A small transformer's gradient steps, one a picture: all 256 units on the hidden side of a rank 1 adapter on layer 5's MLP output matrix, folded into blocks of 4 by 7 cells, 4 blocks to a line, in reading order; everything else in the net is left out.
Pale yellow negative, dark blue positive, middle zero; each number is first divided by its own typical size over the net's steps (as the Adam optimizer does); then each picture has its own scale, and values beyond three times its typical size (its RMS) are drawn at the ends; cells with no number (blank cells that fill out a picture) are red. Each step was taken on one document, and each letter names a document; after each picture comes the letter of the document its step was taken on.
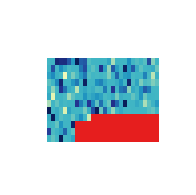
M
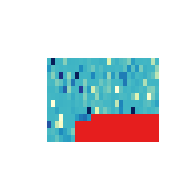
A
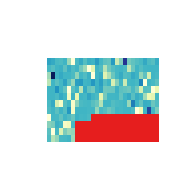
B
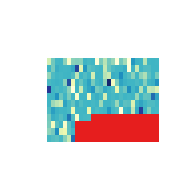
B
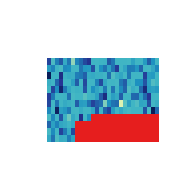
M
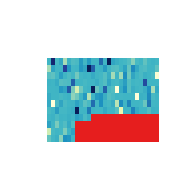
A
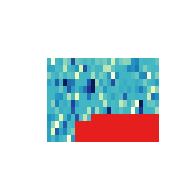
B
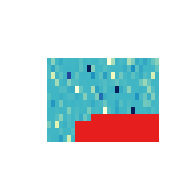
A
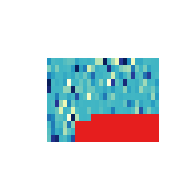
B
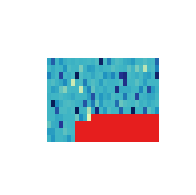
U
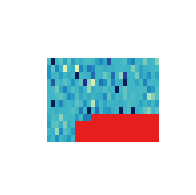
U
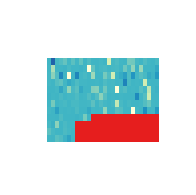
A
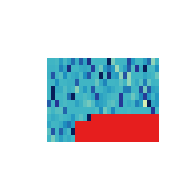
M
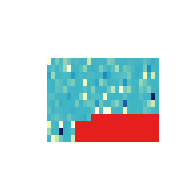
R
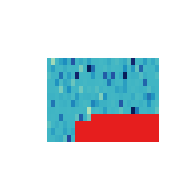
A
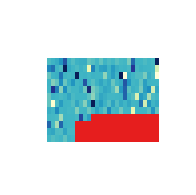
U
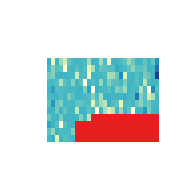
U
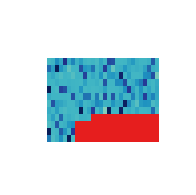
R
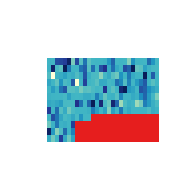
M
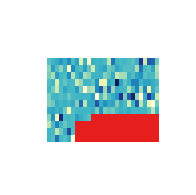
M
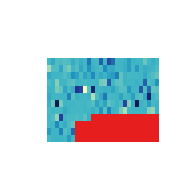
R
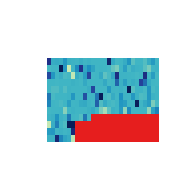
R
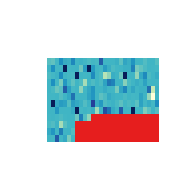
U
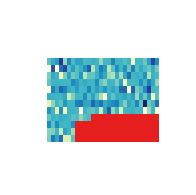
M
